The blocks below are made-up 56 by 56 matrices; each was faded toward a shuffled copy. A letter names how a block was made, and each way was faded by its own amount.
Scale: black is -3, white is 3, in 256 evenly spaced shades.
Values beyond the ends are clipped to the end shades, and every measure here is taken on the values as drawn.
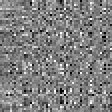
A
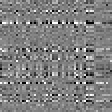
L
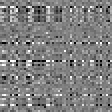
L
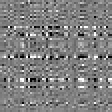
L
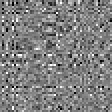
A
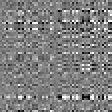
L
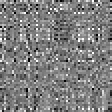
A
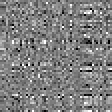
A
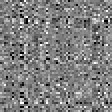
A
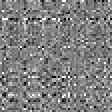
A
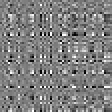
L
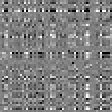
L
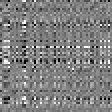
L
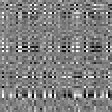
L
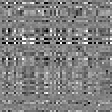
L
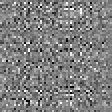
A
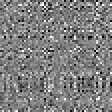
A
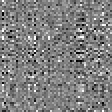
A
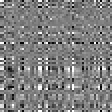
L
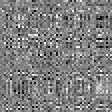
A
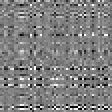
L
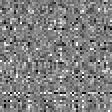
A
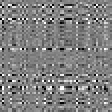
L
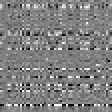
L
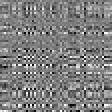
L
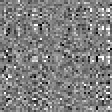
A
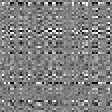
L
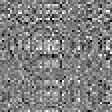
A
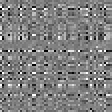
L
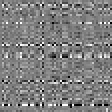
L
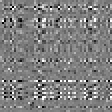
L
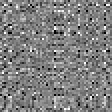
A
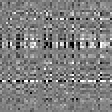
L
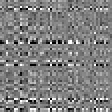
L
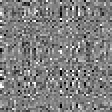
A
